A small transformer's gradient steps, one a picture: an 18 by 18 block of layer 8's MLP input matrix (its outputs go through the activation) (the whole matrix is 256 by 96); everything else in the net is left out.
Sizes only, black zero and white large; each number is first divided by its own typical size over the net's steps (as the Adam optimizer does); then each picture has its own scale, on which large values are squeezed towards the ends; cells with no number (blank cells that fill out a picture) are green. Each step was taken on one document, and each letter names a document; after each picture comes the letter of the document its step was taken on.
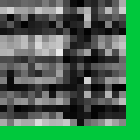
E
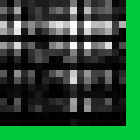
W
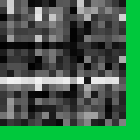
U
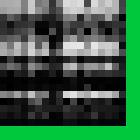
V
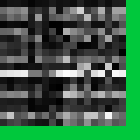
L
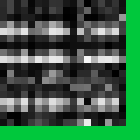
U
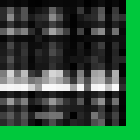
U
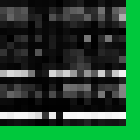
L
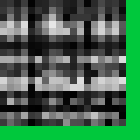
U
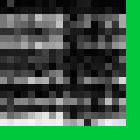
E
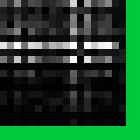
W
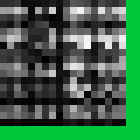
L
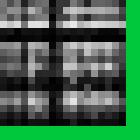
V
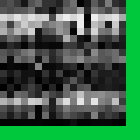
V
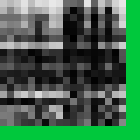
E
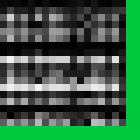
U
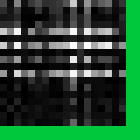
W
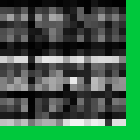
U
